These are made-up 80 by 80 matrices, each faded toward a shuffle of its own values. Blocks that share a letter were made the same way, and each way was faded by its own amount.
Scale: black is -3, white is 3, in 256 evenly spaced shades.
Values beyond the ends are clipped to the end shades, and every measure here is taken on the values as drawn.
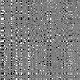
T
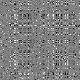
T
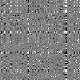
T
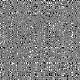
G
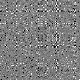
G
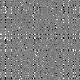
T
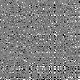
G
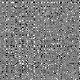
G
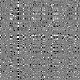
T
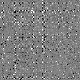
G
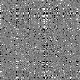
G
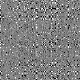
G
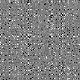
G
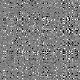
G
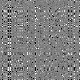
T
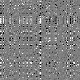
T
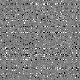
G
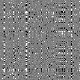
T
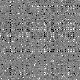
G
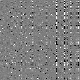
T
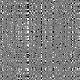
T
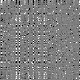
T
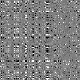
T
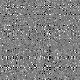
G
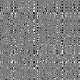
T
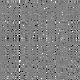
T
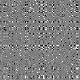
T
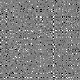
G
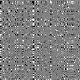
T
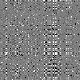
T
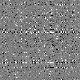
G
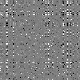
T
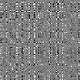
T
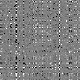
T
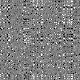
G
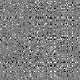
G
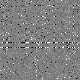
G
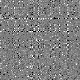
G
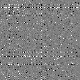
G
